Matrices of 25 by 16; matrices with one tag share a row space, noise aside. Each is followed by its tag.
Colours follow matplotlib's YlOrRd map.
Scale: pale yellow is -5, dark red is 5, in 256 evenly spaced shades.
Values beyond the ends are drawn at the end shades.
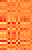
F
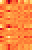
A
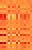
F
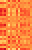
F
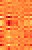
A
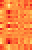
A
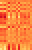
F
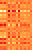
F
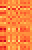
F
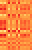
F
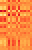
F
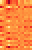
A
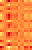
A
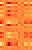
A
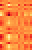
A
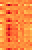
A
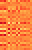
F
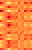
A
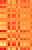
F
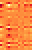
A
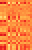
F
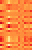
A
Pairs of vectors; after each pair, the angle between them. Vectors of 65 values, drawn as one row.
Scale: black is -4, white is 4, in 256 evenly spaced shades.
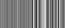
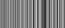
nearly opposite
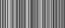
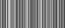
nearly parallel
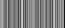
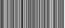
nearly opposite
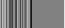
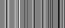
orthogonal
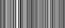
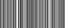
nearly parallel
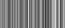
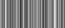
partly aligned
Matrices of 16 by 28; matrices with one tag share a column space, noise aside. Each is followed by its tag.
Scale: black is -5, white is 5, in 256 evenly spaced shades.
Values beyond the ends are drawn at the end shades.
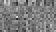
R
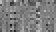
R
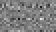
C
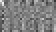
R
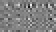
C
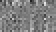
R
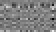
C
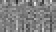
R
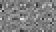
C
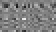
C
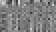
R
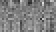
R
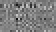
C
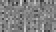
R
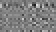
C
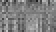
R
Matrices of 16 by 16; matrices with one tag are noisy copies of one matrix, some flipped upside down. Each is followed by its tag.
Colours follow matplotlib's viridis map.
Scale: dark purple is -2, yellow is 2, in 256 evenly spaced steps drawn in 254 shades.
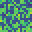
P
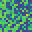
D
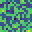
P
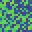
D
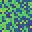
D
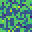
P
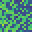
D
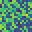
D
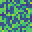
P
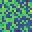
D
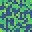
P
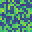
P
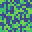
P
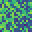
D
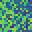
D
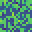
P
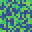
P
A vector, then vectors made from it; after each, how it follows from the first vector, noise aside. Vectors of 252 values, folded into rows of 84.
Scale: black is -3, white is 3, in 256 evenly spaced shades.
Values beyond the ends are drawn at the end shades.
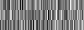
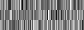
sign-scrambled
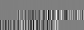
partly zeroed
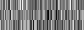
sign-scrambled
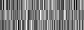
wrapped around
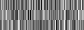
wrapped around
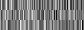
wrapped around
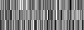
sign-scrambled
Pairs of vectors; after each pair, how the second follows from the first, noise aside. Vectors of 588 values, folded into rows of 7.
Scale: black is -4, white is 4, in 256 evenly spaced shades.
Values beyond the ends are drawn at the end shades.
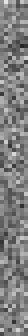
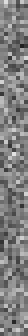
copied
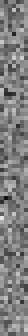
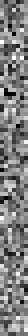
scaled up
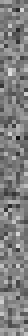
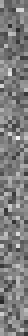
sign-scrambled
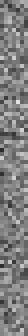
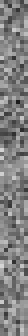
sign-scrambled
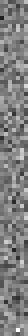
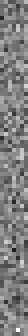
copied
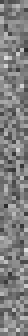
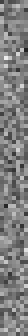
copied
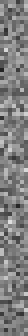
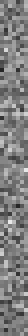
copied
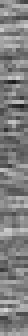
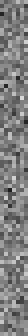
shuffled
